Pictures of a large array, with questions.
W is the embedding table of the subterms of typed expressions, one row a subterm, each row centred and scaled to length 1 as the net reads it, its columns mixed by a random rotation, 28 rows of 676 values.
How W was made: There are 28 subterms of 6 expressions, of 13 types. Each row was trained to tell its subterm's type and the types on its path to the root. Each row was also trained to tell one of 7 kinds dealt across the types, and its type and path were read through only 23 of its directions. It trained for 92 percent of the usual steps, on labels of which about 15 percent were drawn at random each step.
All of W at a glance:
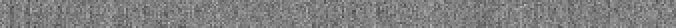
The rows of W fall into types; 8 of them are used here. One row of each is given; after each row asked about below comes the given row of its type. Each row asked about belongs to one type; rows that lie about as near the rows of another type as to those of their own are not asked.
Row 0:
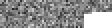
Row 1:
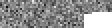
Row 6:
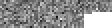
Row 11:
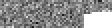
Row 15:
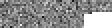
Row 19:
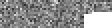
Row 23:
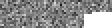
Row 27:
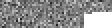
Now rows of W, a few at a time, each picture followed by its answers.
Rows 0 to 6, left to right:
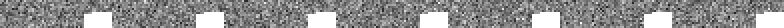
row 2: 23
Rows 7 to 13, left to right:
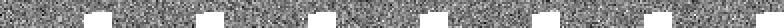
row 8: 27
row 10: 6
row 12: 6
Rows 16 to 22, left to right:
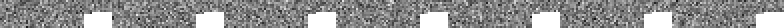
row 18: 15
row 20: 27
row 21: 0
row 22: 1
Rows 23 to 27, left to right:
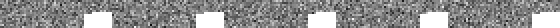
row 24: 23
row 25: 11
